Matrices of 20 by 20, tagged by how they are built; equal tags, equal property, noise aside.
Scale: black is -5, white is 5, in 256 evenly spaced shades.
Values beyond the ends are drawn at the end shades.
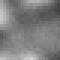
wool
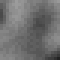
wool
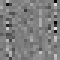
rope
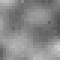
wool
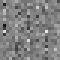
rope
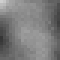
wool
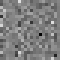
rope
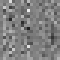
rope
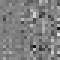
rope
